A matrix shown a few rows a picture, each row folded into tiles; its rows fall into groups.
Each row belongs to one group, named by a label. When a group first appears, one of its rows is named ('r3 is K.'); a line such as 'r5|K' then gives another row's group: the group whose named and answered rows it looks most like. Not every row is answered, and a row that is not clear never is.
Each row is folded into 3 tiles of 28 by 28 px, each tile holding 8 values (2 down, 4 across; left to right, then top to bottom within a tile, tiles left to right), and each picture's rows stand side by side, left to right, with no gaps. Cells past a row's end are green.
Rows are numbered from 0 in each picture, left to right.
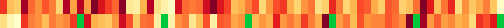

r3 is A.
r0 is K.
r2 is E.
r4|A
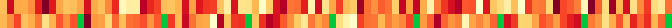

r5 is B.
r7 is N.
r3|B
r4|K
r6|A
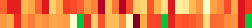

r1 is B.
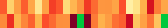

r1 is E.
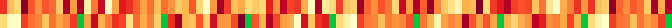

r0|K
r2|A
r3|B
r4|K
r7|K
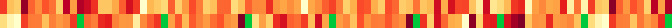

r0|K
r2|A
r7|K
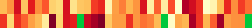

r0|B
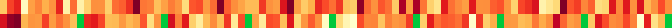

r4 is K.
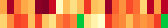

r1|K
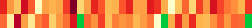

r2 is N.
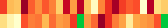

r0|K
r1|B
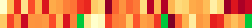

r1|K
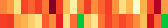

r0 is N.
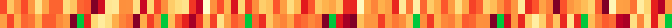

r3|A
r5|A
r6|N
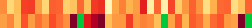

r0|A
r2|A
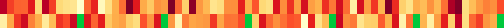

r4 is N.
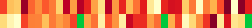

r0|K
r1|N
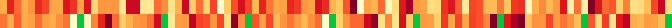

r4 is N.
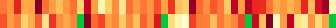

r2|K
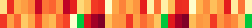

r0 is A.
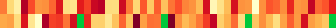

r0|N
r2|E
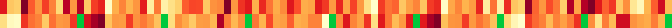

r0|K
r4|A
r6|K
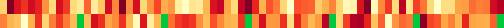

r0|E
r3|A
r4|B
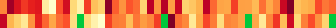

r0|E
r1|K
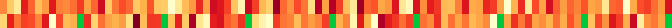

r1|B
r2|N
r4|N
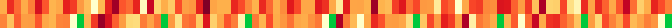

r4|E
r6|N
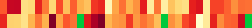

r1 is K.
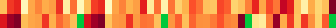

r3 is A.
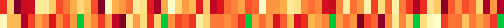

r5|K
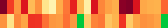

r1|E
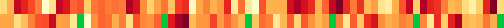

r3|E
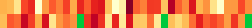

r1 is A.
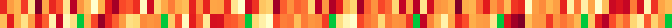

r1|B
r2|N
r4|K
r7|B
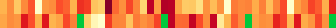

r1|K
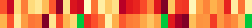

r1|E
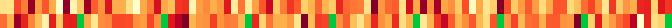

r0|B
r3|B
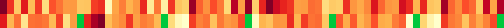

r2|K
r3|E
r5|K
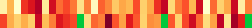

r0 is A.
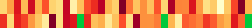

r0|B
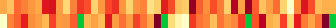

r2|K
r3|A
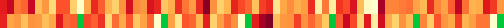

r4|A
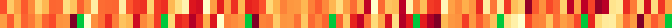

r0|A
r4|B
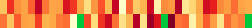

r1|B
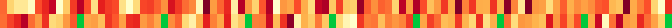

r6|N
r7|N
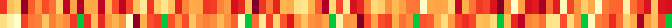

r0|K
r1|B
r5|E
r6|B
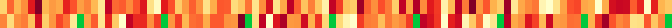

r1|N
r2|A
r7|B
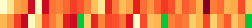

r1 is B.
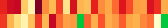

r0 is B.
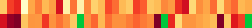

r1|A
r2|B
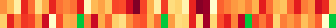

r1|N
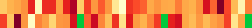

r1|A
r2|N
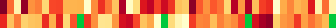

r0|N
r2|K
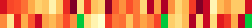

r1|K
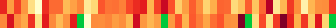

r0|A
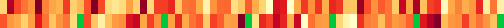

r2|A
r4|K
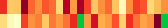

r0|K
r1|A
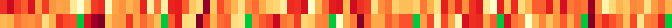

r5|N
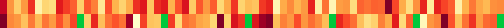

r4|N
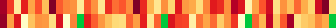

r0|N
